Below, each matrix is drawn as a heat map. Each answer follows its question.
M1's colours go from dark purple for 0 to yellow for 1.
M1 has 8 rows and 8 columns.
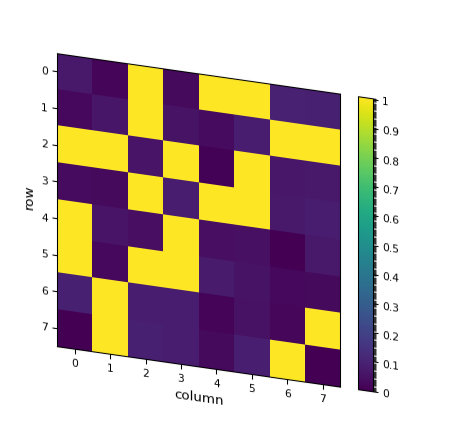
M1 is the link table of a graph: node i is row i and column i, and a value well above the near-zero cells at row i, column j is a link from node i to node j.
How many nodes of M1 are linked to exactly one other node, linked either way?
0
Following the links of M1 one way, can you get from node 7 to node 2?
yes
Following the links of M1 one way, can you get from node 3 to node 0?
yes
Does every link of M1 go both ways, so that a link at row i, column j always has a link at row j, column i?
yes
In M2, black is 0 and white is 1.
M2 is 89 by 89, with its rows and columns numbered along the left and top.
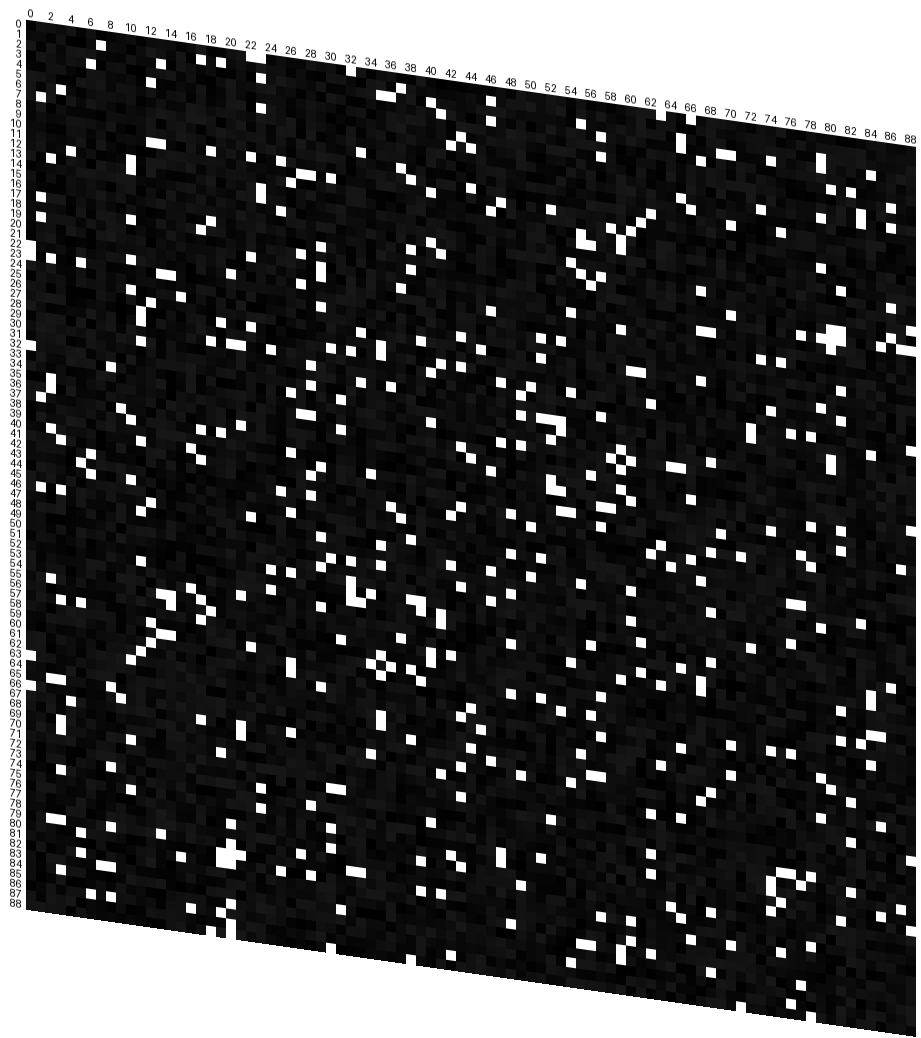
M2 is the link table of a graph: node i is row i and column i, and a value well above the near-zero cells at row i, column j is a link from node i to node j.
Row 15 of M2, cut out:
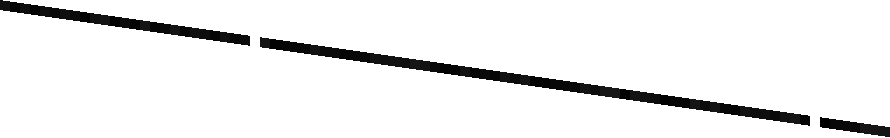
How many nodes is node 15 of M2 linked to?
2
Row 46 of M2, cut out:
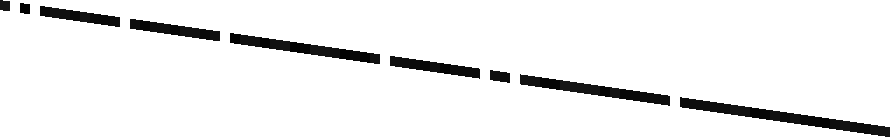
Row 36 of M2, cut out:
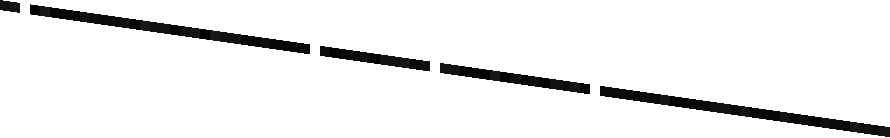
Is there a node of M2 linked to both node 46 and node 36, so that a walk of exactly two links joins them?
no
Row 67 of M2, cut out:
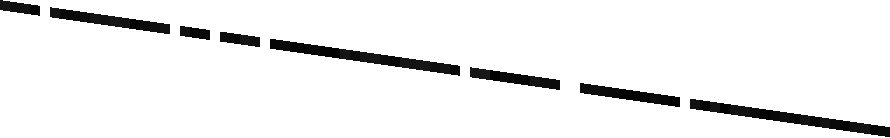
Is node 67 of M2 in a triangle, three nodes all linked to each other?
yes
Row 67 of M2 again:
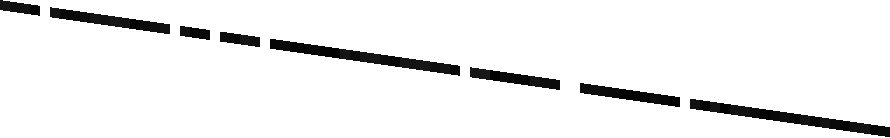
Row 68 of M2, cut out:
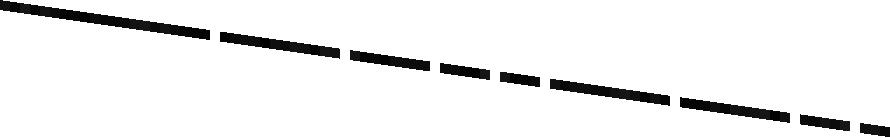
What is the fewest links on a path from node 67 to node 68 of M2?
1
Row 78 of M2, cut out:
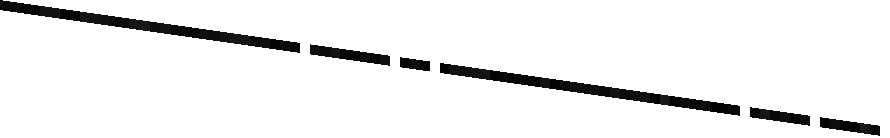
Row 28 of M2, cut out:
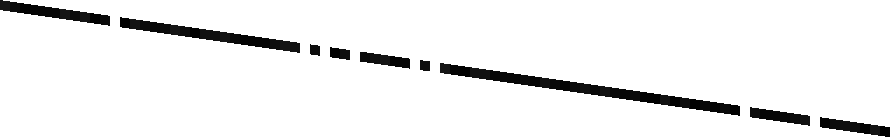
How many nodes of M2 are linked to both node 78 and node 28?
4
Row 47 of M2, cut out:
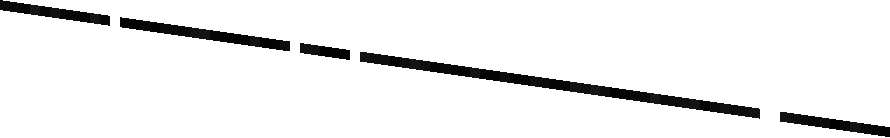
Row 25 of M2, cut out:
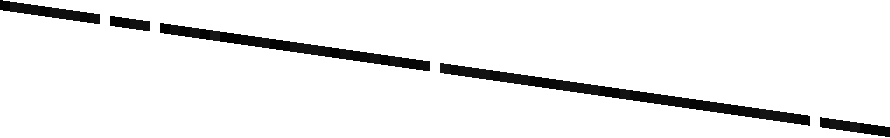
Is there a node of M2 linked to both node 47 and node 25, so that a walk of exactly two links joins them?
no
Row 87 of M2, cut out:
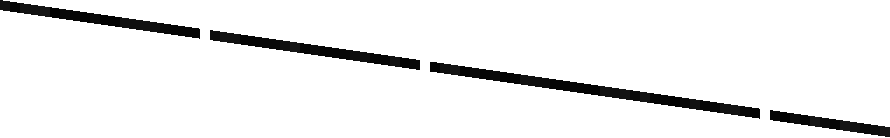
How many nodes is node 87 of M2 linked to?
3
